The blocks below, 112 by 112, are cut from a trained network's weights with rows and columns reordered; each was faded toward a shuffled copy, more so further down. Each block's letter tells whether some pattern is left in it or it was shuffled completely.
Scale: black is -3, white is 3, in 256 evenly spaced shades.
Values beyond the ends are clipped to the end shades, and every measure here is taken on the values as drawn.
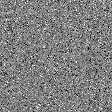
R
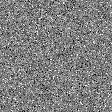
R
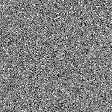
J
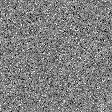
R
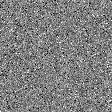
R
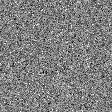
R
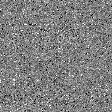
J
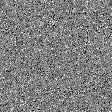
J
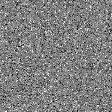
J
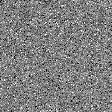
J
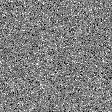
R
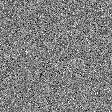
R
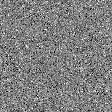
J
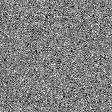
J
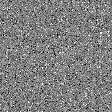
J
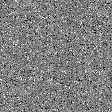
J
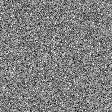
R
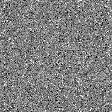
J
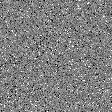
R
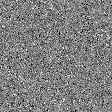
R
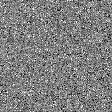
J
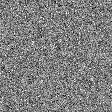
R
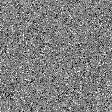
J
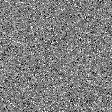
J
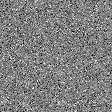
R
